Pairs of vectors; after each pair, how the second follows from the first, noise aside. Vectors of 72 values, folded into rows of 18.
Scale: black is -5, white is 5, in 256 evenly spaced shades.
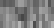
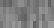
shrunk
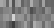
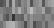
negated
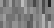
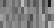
copied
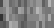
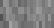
shrunk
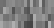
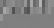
partly zeroed
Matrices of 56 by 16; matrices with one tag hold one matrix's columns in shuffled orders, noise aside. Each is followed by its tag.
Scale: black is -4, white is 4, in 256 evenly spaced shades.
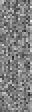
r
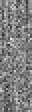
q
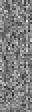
r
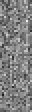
r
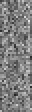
r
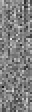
q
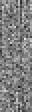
q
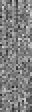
q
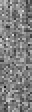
q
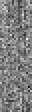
q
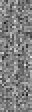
r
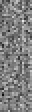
r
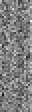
r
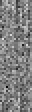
q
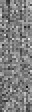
q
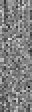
q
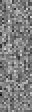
r
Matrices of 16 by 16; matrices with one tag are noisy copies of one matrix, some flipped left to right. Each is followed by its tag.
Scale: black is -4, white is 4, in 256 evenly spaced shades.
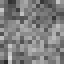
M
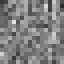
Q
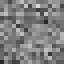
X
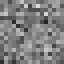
X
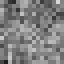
M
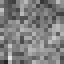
M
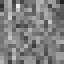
Q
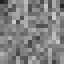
Q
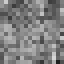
M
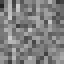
Q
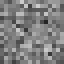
X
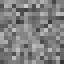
X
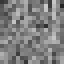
Q
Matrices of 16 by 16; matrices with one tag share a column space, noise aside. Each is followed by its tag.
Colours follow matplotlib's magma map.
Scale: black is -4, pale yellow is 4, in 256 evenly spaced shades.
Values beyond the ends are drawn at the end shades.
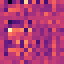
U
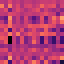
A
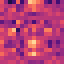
U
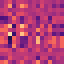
A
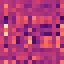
A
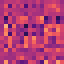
A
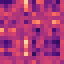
U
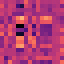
A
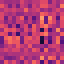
A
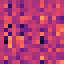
A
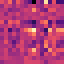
U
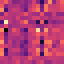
U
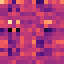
U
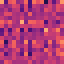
U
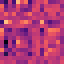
U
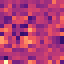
A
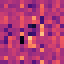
A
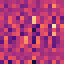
A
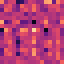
U
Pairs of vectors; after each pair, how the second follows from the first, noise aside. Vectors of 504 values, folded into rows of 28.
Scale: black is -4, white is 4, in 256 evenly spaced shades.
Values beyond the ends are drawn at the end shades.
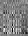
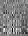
copied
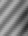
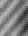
copied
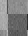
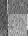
negated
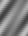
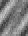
negated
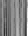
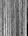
negated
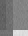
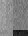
negated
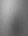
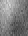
copied
